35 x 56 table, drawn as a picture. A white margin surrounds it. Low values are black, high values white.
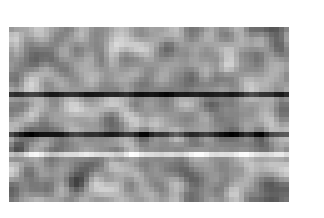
Most values sit high, with a long tail of low ones. Rows 14, 22 and 26 differ from the rows beside them. On average the colour sits 60% of the way up the scale.
